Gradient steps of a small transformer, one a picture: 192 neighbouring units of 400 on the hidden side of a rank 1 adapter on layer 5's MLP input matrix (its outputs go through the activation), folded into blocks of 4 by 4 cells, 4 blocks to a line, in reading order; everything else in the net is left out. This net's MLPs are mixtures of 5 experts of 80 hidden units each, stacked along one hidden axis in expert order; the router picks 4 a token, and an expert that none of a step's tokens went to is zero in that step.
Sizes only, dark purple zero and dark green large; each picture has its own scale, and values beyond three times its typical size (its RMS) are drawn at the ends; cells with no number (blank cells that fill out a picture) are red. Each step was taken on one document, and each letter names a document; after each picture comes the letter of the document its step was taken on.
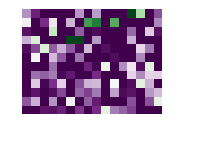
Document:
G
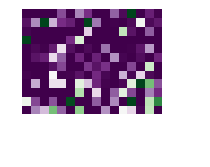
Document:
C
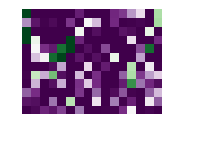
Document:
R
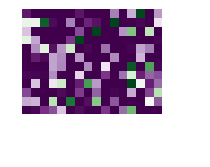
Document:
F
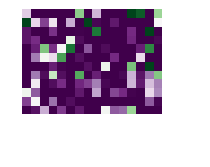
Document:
R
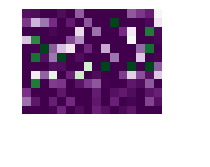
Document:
G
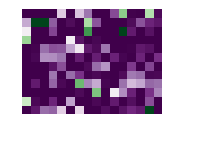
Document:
C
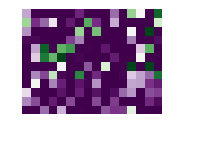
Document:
R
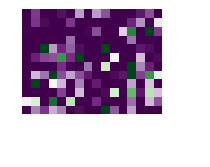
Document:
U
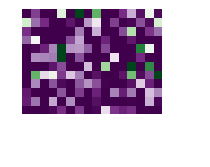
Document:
U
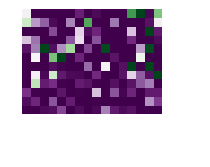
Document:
G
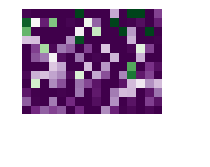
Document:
F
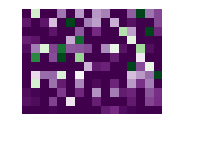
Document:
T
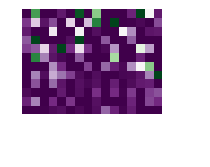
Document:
T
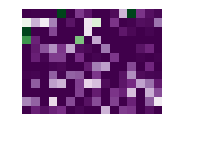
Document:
C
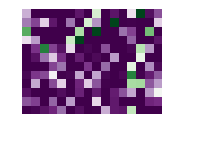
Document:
F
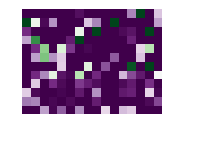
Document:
R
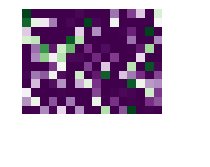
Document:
R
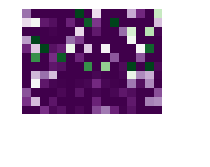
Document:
G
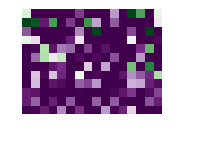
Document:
R
